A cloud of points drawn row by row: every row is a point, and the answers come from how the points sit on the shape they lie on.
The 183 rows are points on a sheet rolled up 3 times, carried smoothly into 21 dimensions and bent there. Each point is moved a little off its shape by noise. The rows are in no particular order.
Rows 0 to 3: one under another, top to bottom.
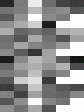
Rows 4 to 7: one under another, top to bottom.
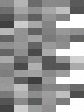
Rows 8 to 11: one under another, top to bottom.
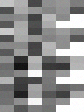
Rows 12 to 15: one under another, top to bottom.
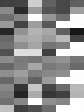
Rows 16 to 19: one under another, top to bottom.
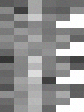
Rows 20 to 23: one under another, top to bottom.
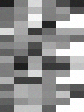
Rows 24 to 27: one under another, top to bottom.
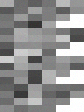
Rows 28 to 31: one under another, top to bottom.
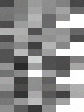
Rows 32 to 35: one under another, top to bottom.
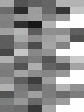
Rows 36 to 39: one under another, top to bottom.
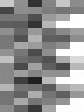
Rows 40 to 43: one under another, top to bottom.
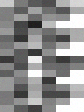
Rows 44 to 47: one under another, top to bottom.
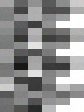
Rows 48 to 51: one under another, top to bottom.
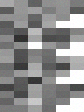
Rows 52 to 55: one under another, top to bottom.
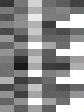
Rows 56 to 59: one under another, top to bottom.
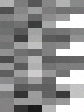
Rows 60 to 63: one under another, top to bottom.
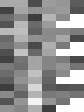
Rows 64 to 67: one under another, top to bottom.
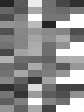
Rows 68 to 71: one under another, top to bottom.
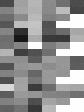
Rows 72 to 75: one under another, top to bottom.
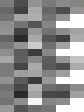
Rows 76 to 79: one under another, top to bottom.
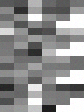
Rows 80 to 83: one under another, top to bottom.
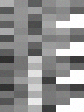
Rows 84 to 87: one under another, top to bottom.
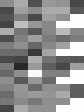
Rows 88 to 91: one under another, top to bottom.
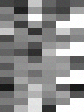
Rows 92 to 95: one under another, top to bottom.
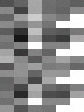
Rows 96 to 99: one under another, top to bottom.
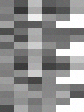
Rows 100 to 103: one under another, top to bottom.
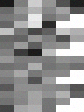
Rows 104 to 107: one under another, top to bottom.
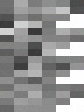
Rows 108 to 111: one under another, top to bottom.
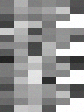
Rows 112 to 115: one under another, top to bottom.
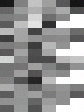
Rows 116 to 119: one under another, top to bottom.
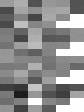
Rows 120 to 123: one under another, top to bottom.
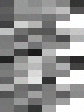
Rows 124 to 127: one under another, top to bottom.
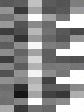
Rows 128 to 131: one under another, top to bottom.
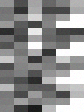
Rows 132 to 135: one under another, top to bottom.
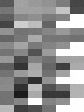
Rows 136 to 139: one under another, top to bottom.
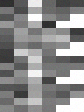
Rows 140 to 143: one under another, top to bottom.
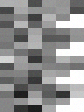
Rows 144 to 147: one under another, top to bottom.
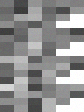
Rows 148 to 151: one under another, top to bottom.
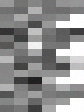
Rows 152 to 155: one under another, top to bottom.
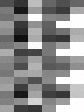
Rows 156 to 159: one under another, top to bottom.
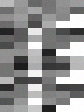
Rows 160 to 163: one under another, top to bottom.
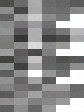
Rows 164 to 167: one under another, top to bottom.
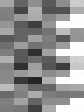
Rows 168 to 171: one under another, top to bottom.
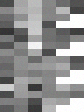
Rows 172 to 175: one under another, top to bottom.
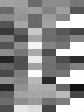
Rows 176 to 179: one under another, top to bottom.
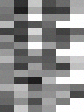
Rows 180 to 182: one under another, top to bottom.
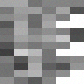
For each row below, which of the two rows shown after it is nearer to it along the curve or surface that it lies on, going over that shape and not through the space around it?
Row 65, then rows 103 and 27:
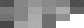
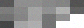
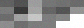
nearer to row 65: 103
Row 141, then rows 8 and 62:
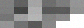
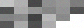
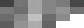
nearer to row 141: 62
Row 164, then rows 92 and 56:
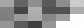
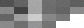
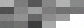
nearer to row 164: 56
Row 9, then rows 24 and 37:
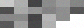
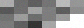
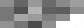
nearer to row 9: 24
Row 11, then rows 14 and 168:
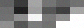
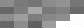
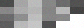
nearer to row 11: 168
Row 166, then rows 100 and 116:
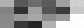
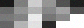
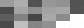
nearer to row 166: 116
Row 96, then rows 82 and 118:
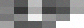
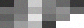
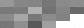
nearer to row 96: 82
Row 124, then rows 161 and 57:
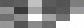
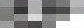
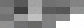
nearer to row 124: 161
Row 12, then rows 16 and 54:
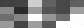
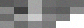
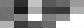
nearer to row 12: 54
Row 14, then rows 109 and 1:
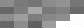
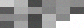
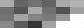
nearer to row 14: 1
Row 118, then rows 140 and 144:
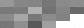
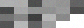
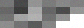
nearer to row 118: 144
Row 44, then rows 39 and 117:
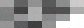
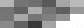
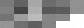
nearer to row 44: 39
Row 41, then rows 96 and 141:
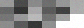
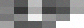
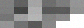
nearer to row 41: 96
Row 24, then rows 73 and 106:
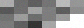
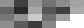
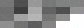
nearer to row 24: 73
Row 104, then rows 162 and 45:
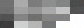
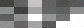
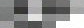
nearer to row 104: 162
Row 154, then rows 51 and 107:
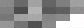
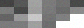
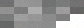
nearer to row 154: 51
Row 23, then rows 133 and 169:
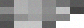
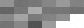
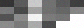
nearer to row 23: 169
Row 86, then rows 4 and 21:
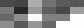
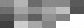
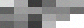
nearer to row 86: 4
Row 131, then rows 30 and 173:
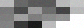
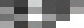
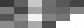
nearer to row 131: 30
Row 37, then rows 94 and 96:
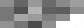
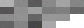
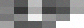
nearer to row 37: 94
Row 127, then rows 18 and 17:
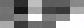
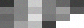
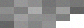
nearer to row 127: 18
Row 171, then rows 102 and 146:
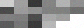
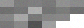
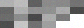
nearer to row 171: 146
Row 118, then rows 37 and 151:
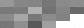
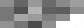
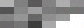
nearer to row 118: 37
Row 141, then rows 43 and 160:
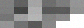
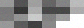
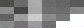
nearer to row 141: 160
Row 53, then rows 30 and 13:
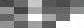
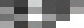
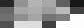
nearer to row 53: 30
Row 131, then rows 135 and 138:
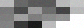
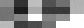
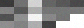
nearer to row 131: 135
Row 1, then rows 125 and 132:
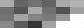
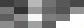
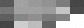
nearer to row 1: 125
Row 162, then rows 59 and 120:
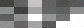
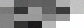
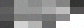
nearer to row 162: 120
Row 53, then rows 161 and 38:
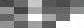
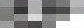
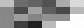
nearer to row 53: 161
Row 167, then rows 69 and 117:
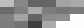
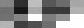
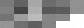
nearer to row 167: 117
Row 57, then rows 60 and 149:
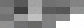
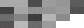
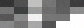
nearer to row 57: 149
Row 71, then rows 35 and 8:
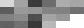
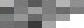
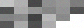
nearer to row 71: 8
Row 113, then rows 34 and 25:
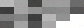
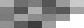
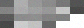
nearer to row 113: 25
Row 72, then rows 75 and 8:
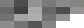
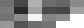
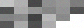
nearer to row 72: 75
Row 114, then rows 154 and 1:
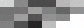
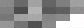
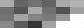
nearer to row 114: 1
